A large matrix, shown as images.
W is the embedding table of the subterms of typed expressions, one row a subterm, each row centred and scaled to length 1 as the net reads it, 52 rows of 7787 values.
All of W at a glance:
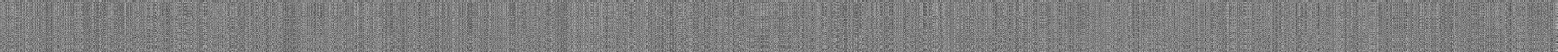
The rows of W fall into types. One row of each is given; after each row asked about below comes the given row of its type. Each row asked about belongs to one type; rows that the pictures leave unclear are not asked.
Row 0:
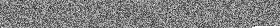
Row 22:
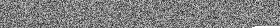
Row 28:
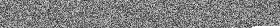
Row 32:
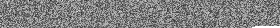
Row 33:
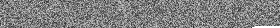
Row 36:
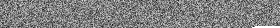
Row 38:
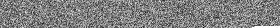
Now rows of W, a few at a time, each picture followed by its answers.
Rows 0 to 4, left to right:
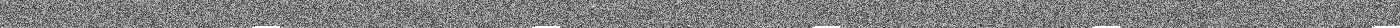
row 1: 0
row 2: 36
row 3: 32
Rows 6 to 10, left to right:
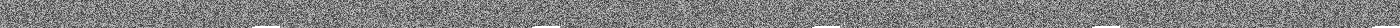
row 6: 32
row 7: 33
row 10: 32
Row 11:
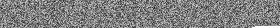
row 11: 22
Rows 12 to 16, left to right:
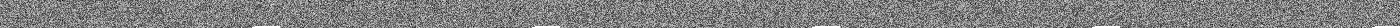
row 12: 33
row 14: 32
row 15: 33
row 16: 22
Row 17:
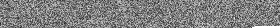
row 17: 33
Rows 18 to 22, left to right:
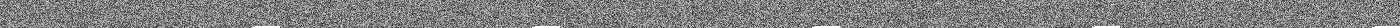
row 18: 28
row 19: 32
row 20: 33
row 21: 28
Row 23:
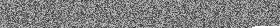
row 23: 32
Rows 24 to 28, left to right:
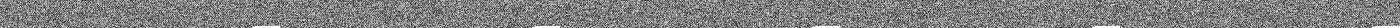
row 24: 28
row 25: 33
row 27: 28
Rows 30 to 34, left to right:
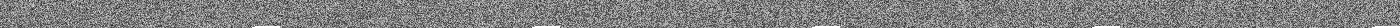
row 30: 22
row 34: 22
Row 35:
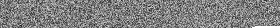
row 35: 0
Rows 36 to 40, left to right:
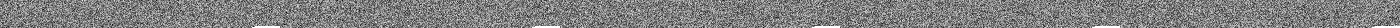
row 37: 0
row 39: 32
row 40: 38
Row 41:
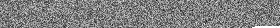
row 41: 36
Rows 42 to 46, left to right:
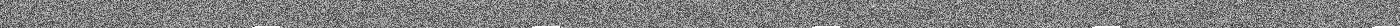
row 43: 28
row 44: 0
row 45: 36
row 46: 28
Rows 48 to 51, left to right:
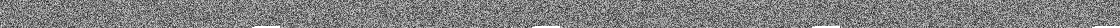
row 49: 33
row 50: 28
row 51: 0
